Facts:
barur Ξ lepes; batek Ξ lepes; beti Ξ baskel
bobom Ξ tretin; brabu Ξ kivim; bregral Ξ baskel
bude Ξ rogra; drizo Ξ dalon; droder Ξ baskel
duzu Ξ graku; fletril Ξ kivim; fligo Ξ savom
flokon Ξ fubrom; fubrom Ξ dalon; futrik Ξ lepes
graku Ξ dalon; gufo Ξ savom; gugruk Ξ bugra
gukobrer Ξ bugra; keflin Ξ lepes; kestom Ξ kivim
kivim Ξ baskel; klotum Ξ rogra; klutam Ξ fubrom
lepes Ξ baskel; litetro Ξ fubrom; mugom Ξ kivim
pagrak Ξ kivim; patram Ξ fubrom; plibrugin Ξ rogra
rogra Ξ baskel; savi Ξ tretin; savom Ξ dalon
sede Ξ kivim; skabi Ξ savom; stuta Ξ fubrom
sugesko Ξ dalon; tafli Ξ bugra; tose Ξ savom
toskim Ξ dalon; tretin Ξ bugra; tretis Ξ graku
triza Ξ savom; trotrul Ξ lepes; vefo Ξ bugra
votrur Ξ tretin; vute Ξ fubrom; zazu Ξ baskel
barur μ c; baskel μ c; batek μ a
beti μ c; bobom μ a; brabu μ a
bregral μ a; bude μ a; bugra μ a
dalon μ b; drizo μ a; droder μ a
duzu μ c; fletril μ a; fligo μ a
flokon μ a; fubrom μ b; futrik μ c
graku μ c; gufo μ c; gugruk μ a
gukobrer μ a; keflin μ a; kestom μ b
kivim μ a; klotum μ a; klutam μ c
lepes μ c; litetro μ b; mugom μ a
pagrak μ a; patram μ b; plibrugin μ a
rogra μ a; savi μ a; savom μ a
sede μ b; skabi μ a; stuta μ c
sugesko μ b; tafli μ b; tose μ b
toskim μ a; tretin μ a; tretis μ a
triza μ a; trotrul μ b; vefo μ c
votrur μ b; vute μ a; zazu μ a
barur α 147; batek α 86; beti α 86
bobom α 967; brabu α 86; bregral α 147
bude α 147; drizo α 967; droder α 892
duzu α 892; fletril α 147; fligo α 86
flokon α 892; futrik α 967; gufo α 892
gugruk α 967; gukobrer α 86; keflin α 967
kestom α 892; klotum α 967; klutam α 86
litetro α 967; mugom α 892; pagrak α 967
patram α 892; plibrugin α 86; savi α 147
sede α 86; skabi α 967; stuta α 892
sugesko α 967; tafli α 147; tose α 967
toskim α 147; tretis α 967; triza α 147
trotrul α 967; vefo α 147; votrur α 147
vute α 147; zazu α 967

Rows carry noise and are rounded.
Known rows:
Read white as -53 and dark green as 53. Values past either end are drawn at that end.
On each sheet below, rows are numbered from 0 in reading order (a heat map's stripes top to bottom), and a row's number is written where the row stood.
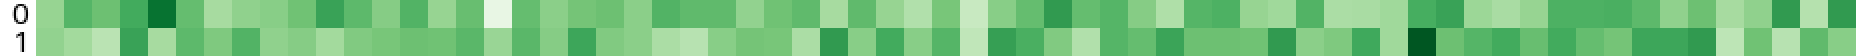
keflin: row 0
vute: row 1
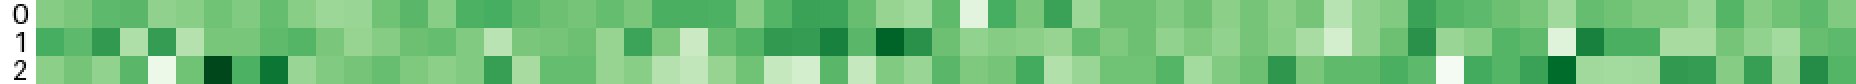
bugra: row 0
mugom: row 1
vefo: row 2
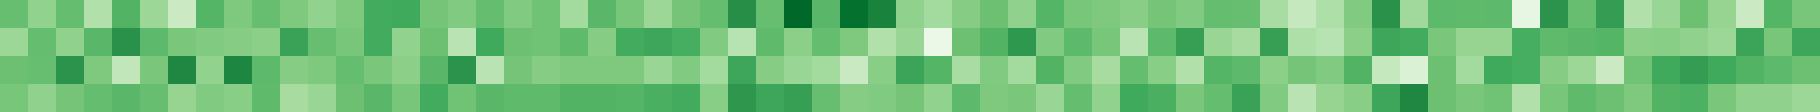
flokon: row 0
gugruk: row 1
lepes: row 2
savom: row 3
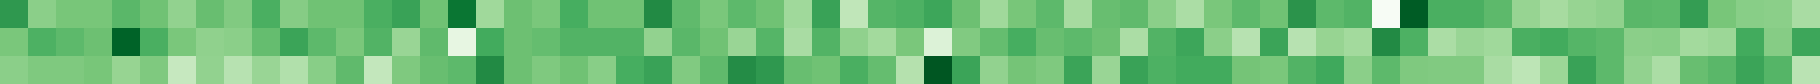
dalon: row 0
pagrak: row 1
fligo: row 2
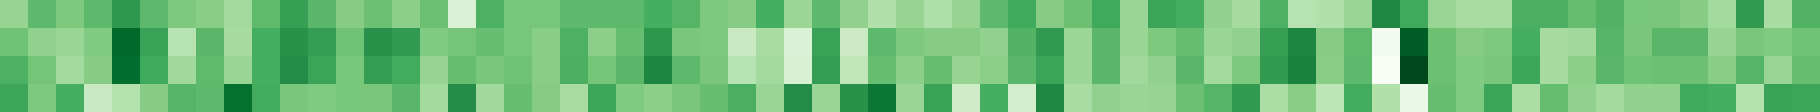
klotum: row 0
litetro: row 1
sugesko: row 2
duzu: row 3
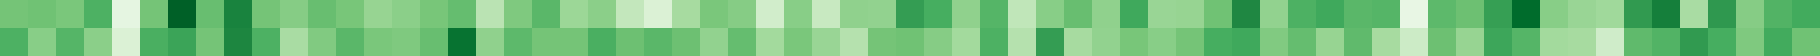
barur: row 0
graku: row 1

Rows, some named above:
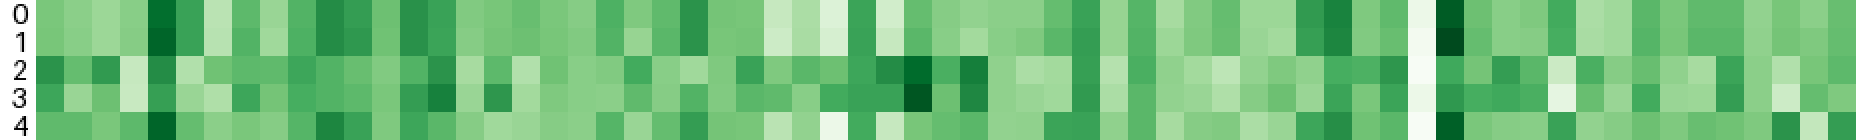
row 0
litetro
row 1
litetro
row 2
kestom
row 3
patram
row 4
trotrul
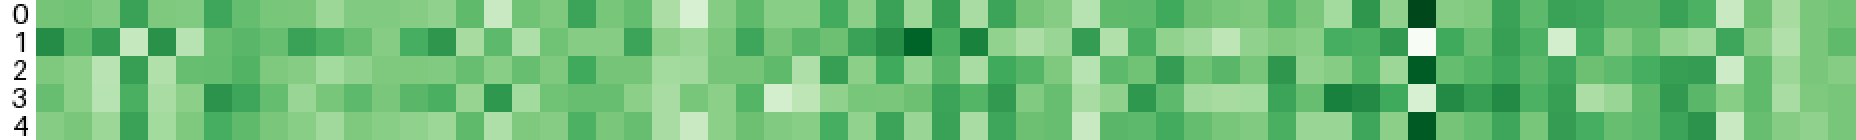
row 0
fletril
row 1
kestom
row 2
toskim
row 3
tafli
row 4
bregral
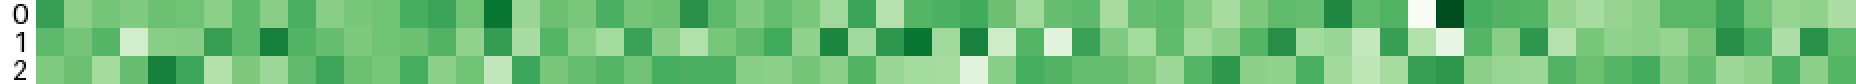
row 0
dalon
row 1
gufo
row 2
drizo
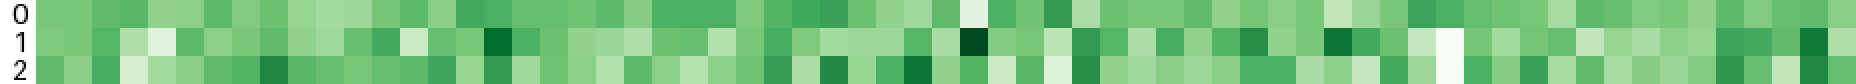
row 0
bugra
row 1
klutam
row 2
stuta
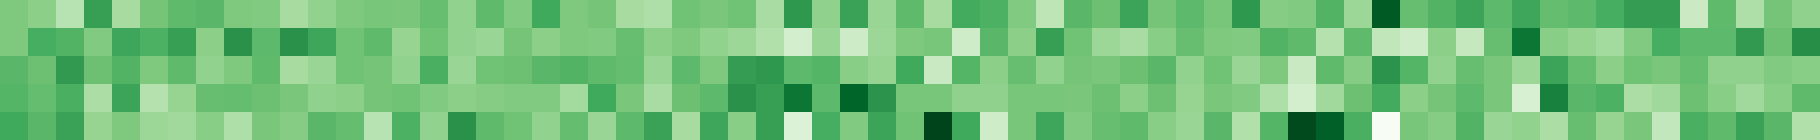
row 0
toskim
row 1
futrik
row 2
kivim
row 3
droder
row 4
sede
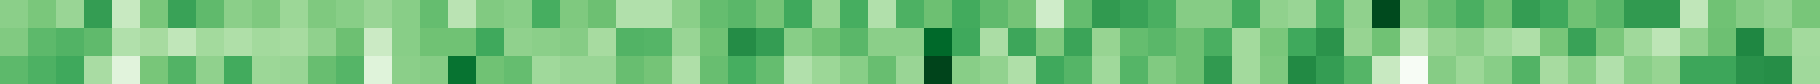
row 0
bude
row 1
batek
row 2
beti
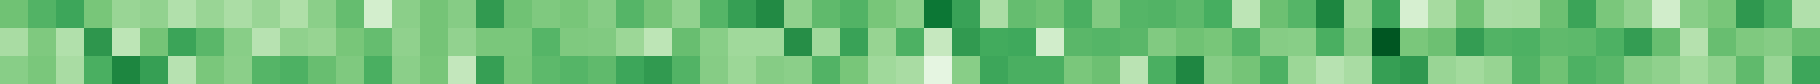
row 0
brabu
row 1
savi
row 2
tretis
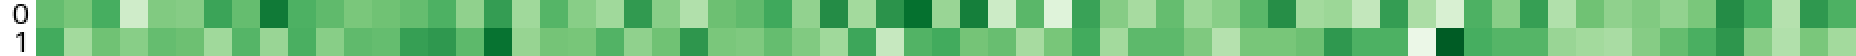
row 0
gufo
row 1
fubrom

